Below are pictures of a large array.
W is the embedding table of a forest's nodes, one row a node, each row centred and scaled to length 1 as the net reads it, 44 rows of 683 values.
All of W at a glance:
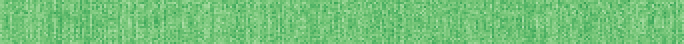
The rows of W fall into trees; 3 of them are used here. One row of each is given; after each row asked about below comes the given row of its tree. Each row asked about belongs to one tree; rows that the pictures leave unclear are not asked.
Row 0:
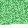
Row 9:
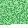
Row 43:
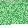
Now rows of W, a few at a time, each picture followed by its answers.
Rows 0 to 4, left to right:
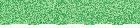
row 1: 9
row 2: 0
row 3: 0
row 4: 9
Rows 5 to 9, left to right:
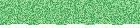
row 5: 9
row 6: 9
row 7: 9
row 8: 0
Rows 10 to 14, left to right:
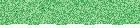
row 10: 9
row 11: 43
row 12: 43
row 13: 43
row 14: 9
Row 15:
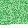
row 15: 0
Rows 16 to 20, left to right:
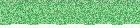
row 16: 43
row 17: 0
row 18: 0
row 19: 0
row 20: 0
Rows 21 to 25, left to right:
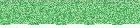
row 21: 0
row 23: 0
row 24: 0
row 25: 9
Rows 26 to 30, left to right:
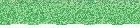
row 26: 0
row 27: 0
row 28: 9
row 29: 0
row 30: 9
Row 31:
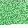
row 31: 9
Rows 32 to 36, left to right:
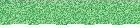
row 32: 0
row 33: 9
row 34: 9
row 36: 9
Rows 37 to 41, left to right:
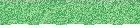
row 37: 9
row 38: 43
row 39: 0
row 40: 9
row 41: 43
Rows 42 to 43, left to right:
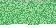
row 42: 9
